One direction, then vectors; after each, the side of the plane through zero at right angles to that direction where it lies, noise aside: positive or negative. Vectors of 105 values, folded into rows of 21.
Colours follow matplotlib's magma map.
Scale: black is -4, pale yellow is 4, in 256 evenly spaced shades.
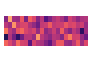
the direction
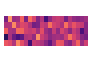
positive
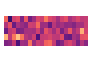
negative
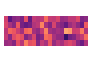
negative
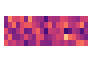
positive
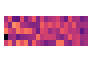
positive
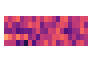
negative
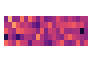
positive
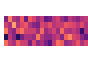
positive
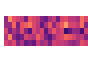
positive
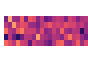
positive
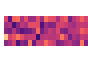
negative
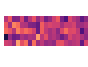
positive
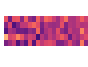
negative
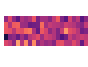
positive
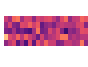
negative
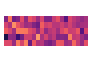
positive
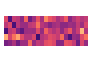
negative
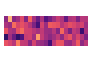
positive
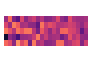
positive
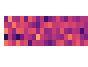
positive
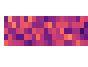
positive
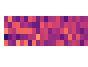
positive
